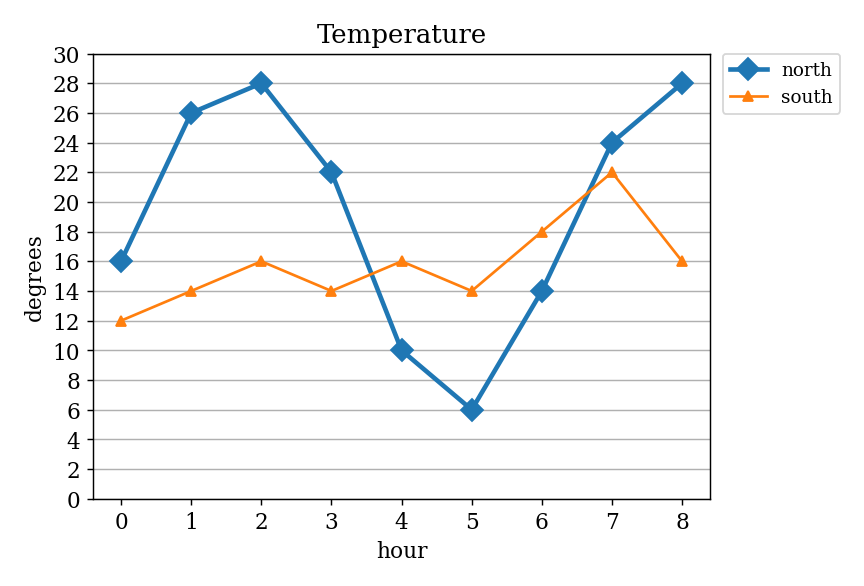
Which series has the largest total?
north
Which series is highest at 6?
south
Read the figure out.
Title: Temperature
x-axis: hour, ticks 0 1 2 3 4 5 6 7 8
y-axis: degrees, ticks 0 2 4 6 8 10 12 14 16 18 20 22 24 26 28 30
Legend: north, south
Values:
north: 16 26 28 22 10 6 14 24 28
south: 12 14 16 14 16 14 18 22 16
